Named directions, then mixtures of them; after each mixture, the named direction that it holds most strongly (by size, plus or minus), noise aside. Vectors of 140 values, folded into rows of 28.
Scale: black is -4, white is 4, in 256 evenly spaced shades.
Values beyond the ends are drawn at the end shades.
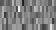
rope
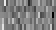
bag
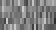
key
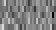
bag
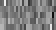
bag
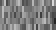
key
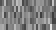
rope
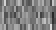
bag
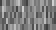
key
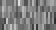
key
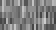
key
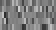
rope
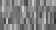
key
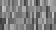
key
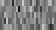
rope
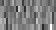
rope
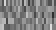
bag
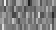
bag
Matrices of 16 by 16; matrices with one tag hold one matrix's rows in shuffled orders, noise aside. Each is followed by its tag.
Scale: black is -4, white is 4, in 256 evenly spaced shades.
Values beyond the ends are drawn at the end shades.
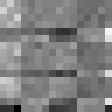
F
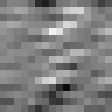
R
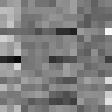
F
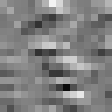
R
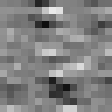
R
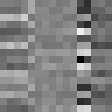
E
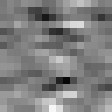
R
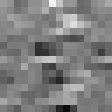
R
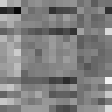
F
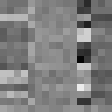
E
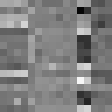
E
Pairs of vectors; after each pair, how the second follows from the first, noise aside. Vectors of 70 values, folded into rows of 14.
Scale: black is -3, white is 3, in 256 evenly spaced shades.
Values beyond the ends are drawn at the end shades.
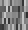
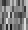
wrapped around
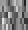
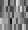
wrapped around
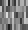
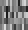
wrapped around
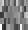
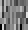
sign-scrambled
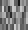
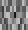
wrapped around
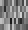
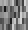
sign-scrambled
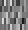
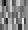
sign-scrambled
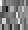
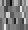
wrapped around
